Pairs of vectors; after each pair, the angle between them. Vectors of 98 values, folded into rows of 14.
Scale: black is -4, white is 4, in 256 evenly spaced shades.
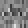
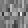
nearly opposite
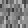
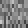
partly opposed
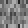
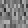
orthogonal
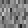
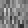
partly aligned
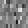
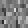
partly aligned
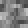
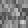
partly opposed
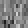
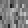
orthogonal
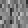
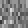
nearly opposite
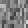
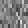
partly aligned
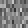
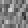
orthogonal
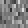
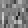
partly aligned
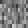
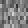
partly aligned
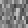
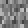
orthogonal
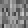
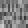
orthogonal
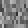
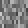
nearly parallel
